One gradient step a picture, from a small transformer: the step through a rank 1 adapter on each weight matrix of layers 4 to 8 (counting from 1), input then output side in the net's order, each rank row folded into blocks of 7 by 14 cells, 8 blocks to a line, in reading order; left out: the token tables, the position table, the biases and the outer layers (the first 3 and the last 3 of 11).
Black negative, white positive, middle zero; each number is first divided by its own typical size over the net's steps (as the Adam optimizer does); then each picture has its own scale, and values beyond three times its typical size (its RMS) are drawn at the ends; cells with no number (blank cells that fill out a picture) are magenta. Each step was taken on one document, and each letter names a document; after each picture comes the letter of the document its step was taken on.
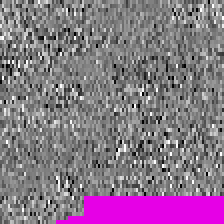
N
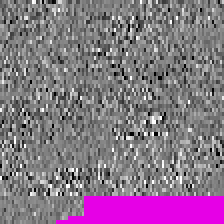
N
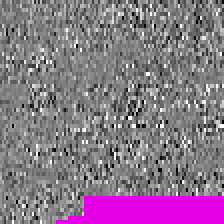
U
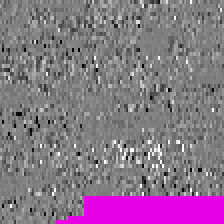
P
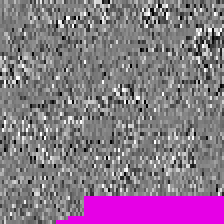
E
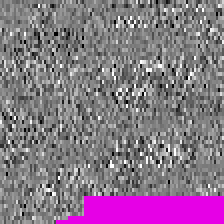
U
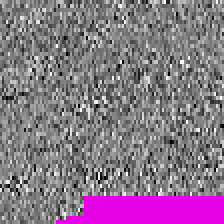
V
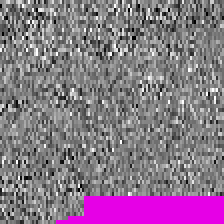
N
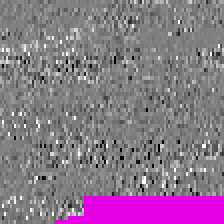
P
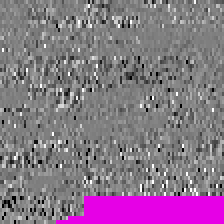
P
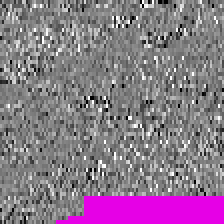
N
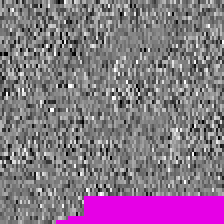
E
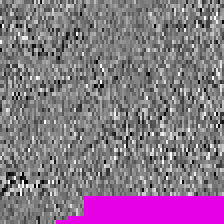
U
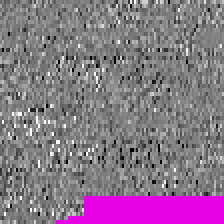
P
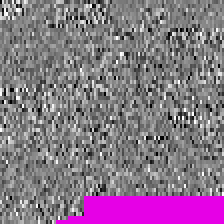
E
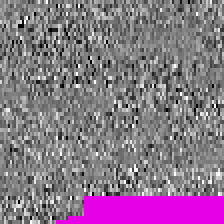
E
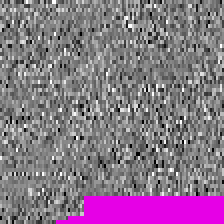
N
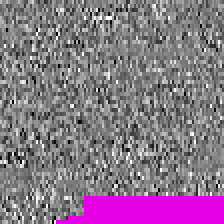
E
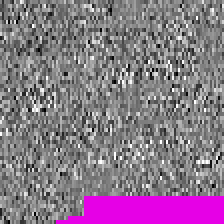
N
